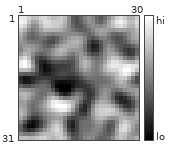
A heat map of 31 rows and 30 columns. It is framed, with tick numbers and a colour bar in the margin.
Average level on the scale: 50%. Ninth with the lowest average: centre. Grain: blotchy. Odd rows or columns: none.
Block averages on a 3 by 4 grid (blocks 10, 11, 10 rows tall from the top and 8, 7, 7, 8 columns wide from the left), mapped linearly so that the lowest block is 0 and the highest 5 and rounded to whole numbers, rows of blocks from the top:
5 4 2 4 / 2 0 3 5 / 3 5 3 4
